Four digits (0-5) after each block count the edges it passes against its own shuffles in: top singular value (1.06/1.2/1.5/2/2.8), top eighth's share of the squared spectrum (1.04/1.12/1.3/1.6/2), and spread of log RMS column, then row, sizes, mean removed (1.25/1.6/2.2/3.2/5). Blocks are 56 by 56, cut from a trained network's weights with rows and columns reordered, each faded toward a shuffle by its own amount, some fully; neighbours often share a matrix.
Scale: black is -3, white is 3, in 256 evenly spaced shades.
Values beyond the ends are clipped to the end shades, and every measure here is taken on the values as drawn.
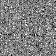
2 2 0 1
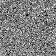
0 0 0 0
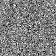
1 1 0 0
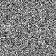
3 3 0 1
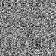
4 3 0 2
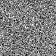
2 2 0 0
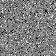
1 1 0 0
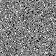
0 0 0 0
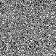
3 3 1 2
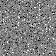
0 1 0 0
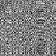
4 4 0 3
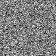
3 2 0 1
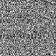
4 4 2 1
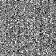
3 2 0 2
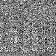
3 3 0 2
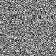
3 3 1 1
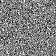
0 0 0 0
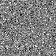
1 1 0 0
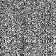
3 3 0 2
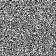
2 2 0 1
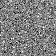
0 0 0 0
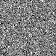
0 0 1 0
